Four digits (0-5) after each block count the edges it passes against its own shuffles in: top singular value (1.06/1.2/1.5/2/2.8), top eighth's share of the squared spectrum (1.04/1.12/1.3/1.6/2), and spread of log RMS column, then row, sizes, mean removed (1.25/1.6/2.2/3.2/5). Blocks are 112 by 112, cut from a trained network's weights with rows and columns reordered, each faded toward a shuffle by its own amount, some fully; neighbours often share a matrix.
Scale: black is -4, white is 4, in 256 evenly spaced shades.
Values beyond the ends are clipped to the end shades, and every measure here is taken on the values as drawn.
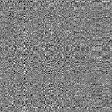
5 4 3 3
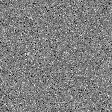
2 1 0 0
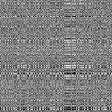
5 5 3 4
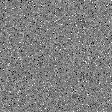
2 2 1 1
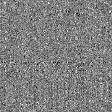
3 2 1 1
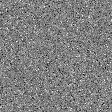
1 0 0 0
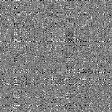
4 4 2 3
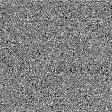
3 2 0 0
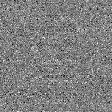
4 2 0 1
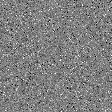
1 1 0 0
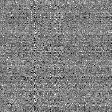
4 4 3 2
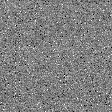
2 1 1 0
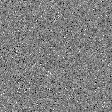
3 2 1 0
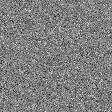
1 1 0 0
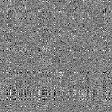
4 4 3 3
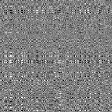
5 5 3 4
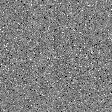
0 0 0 0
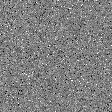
0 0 0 0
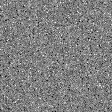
0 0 0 0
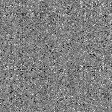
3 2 1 2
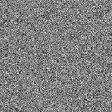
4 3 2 2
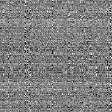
4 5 3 2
